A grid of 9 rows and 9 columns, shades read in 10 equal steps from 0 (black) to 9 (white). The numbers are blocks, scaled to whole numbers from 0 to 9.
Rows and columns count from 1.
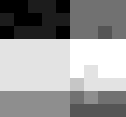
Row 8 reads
5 5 5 5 5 4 5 4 4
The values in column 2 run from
0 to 8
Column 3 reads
1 0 1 8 8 8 8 5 5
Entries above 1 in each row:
4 4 4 9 9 9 9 9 9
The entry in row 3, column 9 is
4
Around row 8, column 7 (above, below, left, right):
8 3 4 4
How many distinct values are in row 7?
2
